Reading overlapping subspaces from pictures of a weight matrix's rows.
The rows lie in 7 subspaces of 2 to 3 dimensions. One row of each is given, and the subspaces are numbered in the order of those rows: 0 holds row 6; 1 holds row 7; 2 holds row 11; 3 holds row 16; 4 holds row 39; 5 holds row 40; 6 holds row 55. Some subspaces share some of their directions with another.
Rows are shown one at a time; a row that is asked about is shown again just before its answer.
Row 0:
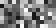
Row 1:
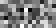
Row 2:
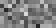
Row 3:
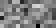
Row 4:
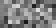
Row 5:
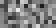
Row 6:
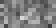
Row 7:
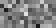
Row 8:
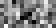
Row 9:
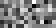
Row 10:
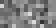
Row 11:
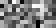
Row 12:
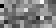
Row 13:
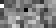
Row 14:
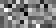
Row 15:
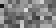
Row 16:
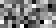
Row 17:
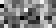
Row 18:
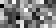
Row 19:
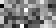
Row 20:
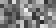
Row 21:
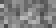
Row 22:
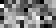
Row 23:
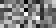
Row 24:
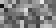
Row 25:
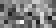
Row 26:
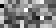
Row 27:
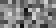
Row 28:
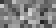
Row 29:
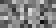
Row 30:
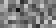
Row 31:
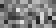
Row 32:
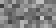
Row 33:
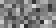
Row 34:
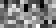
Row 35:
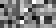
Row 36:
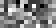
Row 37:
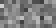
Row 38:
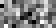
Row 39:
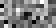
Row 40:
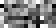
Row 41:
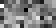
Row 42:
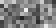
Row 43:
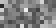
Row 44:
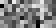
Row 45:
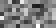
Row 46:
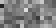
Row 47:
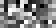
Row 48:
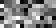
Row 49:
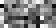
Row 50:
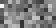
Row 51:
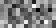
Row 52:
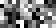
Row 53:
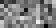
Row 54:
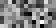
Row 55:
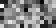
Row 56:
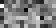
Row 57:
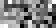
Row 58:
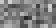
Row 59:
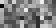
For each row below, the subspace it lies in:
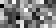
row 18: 0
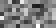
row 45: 2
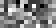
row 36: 6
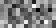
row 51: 3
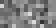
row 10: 0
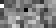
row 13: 0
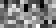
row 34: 6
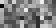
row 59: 2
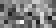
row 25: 6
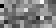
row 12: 4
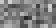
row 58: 5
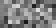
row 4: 3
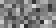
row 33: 3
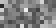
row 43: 6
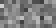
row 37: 3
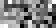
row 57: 5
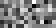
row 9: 3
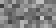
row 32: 3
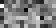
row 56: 5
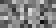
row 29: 4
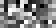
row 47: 6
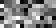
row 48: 2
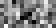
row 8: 0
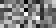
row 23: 1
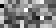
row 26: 5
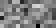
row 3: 2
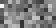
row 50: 5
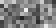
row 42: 5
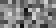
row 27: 4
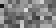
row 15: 5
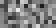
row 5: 6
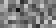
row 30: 6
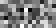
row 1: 4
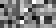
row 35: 3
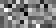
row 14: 1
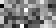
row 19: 3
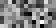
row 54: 0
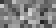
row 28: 4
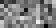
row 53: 5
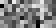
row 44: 2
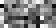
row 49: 5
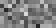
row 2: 1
